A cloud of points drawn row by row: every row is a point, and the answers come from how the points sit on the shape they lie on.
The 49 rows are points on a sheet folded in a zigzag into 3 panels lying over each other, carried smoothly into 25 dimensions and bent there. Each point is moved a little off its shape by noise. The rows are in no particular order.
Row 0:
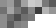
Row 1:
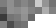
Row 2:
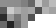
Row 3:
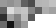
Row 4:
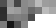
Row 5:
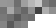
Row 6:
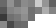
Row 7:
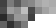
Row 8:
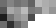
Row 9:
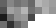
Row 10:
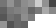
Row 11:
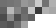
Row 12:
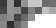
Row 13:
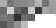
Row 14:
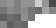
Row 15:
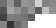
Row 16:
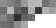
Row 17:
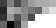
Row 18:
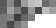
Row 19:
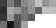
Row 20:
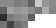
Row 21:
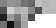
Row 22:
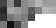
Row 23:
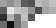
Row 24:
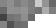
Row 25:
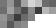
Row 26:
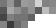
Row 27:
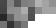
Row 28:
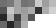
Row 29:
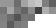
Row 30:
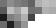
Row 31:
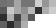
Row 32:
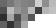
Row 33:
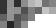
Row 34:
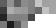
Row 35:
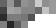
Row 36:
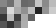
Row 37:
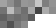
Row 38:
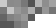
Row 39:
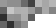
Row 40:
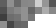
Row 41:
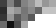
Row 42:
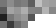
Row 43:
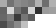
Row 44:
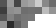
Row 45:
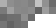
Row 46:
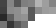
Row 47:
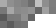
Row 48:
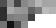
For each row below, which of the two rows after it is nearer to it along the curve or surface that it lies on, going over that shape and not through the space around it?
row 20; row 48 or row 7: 7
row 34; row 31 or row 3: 3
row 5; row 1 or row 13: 13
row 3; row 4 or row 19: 4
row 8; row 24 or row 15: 24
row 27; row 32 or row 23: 23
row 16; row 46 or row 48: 48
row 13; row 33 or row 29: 29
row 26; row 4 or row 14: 4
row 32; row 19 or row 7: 19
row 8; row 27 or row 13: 27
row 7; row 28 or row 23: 23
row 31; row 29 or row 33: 33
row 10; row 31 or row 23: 23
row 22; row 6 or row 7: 7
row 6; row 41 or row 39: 39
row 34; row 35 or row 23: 35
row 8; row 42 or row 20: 42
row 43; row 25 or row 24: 25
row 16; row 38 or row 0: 0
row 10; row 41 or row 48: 48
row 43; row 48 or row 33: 33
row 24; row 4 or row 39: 39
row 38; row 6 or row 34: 6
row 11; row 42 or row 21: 21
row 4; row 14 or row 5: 5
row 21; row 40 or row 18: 40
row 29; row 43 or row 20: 43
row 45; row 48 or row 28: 48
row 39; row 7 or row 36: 7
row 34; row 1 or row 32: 1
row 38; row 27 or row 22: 27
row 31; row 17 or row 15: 17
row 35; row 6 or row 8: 8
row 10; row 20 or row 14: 14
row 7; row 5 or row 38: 38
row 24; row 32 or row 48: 48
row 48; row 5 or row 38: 5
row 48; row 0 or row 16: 0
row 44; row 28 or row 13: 13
